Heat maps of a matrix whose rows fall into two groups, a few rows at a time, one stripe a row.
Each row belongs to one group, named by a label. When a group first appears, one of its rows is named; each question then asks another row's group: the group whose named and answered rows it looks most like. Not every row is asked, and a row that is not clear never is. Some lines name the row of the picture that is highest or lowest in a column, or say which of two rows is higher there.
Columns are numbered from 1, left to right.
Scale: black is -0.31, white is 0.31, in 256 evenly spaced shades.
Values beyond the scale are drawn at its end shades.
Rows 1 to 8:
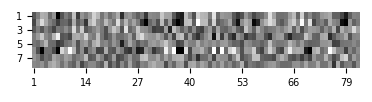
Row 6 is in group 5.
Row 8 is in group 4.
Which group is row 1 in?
5
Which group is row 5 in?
5
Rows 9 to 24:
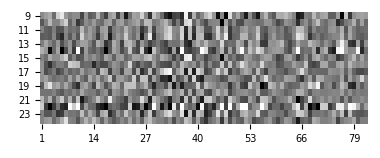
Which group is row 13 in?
5
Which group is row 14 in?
5
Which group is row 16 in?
5
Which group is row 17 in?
4
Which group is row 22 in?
5
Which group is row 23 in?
4
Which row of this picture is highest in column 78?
22
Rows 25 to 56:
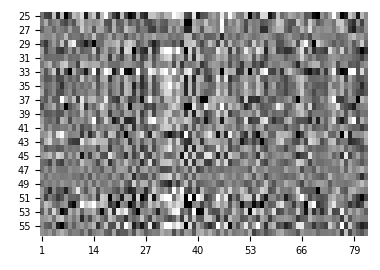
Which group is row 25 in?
5
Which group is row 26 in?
5
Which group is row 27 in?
5
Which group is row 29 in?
5
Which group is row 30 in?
4
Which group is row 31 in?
4
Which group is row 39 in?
4
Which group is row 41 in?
4
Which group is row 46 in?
4
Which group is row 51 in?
4
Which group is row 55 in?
4
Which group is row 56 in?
4
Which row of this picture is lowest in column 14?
29
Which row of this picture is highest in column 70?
29
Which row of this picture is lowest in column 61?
33
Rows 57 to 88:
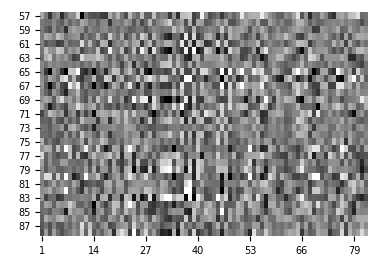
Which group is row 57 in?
5
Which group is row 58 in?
4
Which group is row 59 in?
5
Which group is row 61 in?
4
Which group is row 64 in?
4
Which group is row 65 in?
5
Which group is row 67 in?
5
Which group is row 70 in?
5
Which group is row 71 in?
5
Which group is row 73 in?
5
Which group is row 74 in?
4
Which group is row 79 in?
4
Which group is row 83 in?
4
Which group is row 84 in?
5
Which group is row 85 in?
5
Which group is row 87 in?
4
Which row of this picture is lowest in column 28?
65
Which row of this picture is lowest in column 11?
57
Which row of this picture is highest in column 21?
88
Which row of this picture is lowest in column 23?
88
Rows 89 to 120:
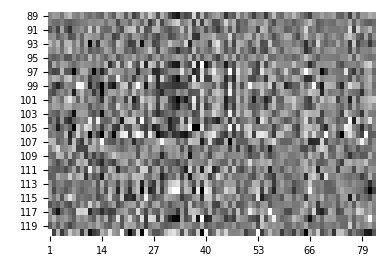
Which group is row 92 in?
5
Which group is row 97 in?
5
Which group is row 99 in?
5
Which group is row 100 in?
5
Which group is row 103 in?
5
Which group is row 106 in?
5
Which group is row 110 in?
5
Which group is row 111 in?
4
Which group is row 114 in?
4
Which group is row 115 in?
4
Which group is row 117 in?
5
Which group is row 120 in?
4
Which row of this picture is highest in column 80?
106
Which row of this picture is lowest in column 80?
120
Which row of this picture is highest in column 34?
97
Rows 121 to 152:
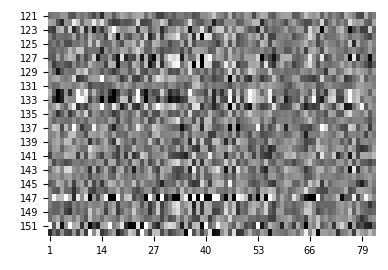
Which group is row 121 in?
5
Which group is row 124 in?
4
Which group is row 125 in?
4
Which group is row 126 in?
5
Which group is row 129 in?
5
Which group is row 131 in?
5
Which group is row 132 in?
5
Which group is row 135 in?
5
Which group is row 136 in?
4
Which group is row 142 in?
4
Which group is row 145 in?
5
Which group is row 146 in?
5
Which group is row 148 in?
4
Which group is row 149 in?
4
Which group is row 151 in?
4
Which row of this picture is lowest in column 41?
147
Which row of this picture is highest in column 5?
147
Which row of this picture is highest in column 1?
151
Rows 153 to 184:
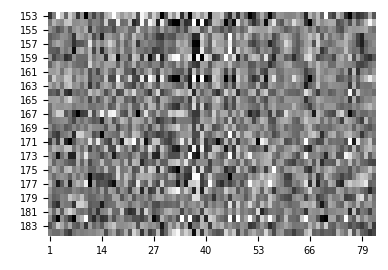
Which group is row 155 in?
5
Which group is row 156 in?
5
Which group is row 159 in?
4
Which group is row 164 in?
4
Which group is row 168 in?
5
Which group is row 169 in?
4
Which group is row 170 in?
5
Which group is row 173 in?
5
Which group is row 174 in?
4
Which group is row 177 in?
5
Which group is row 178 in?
4
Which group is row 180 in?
5
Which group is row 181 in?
4
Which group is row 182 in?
5
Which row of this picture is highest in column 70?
153
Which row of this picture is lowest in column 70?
182
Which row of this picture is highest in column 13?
171
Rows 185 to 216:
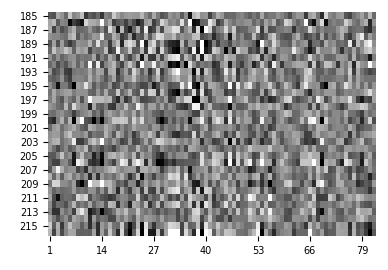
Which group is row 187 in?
4
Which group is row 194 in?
4
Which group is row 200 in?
5
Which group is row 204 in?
5
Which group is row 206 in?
5
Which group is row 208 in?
4
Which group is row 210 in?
4
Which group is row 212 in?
4
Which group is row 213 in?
5
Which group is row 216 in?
4
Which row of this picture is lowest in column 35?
192
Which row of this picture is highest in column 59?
206
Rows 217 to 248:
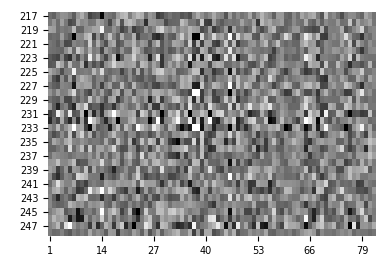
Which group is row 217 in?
5
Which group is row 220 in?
5
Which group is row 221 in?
4
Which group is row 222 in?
5
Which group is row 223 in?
4
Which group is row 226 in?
5
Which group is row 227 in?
5
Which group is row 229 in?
4
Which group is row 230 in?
5
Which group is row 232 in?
4
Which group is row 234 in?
5
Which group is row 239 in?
5
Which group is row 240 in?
5
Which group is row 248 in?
4
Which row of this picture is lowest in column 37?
220
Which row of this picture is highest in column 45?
223
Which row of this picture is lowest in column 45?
247
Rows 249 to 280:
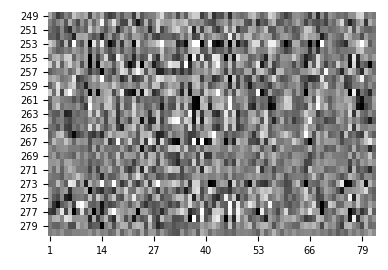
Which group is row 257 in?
5
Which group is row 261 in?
5
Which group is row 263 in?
4
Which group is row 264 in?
4
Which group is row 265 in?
4
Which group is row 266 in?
5
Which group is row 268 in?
4
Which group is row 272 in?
5
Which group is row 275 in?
4
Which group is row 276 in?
5
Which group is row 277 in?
5
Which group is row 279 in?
5
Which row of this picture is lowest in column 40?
267
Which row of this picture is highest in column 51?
276
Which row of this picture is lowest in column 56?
262
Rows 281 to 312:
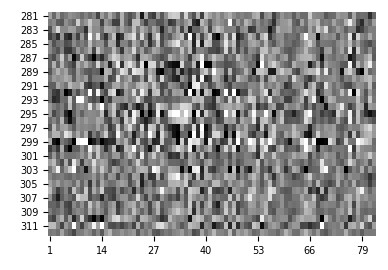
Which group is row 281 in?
4
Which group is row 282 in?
5
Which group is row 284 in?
4
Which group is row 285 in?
4
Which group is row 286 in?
4
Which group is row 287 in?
5
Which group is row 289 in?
5
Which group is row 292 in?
4
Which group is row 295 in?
4
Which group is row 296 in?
4
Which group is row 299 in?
5
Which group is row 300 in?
4
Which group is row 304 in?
4
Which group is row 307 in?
5
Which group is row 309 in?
4
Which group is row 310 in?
5
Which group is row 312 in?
5
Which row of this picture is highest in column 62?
290
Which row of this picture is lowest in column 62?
295
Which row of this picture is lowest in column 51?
303
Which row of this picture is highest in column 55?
295
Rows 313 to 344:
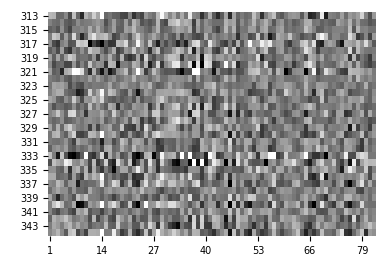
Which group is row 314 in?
4
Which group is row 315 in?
4
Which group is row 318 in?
4
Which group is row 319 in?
4
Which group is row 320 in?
4
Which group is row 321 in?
5
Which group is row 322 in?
4
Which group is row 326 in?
4
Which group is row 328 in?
4
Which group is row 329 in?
4
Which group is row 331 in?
5
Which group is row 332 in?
5
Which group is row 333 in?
5
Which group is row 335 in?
5
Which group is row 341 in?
5
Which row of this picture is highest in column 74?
344
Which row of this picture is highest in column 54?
317
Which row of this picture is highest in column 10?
333
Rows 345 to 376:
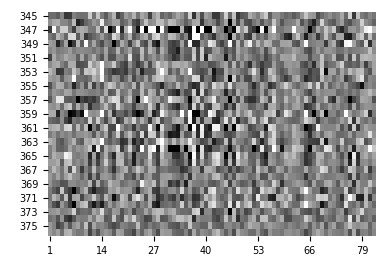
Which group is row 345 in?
4
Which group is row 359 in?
5
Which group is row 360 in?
4
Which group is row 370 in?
5
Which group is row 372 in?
5
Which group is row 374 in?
4
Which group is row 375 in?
5
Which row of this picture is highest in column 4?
357
